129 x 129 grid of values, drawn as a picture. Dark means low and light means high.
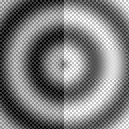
The middle right is the smoothest part. Concentric rings centre on the centre. An odd patch, calmer than its surroundings, sits in the middle right. The right part is higher, past a seam about 50% of the way across.
